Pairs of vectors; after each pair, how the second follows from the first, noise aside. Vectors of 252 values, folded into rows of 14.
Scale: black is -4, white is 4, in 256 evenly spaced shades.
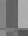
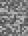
shuffled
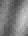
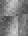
wrapped around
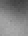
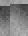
wrapped around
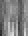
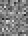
shuffled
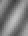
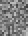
shuffled
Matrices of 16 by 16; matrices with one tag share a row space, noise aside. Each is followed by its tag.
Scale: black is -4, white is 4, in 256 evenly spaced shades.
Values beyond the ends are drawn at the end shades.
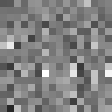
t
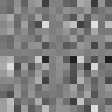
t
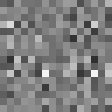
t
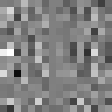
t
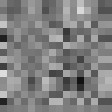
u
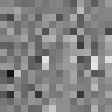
t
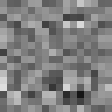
u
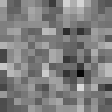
u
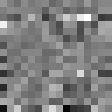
u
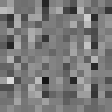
t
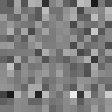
t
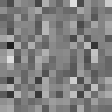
t
